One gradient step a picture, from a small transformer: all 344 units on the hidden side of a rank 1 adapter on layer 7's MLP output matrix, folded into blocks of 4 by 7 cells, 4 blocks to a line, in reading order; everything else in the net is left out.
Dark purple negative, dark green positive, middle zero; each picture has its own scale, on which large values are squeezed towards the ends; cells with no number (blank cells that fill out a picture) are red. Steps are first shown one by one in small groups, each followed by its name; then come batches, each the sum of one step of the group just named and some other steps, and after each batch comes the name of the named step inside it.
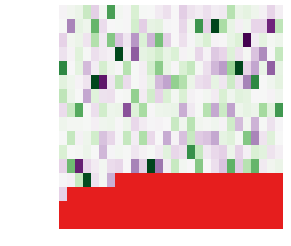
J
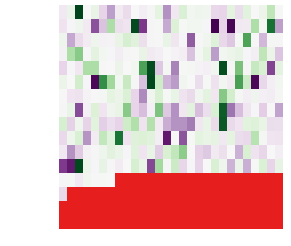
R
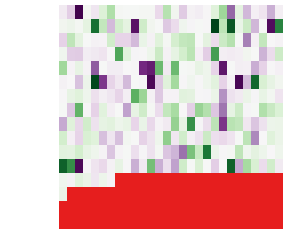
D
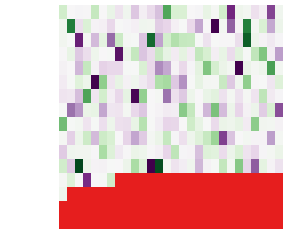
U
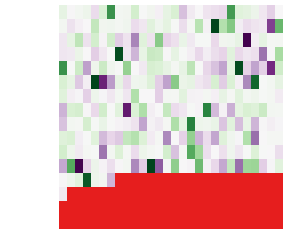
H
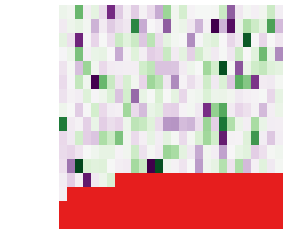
R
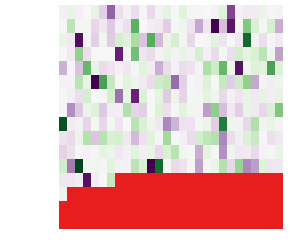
U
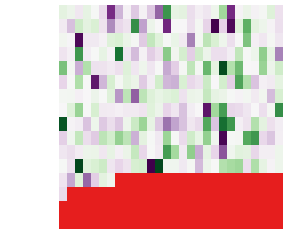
J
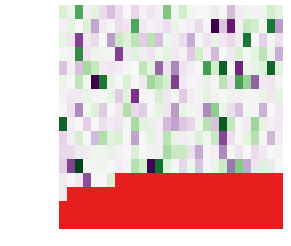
U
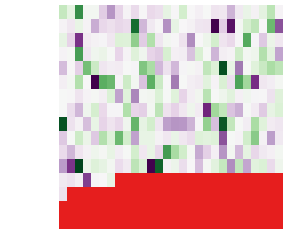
J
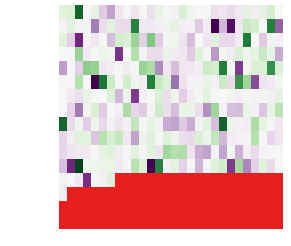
U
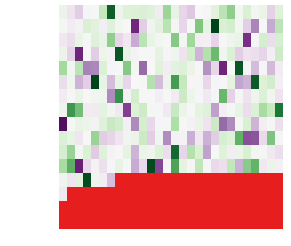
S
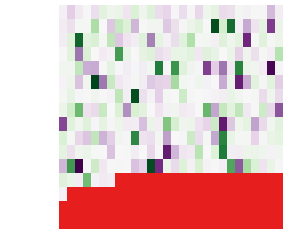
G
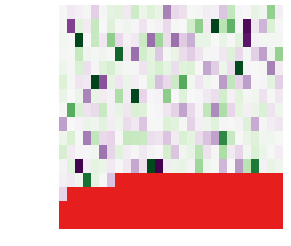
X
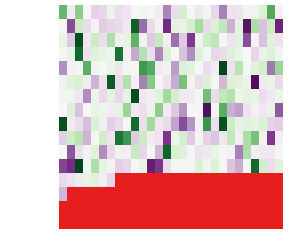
X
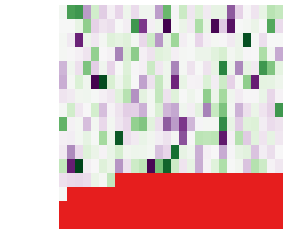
S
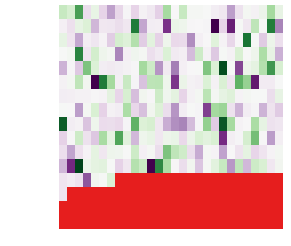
X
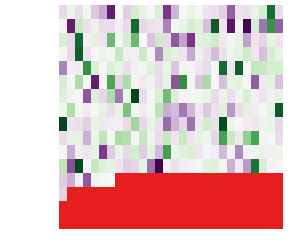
X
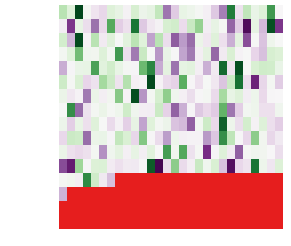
X
